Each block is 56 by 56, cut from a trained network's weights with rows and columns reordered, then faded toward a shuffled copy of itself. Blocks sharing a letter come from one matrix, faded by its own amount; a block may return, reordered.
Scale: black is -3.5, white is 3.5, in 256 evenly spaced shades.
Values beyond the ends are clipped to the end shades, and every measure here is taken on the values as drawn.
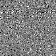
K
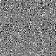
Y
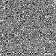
K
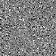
Y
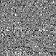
K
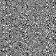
Y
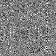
K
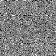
K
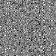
K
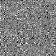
K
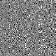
Y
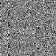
Y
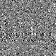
K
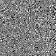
Y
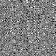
K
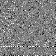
K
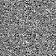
K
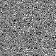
K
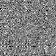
K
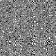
Y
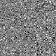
Y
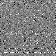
K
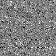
K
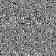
K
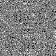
K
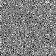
K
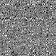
K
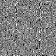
Y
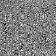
Y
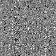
K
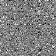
K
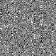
Y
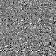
K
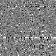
K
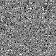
K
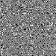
K
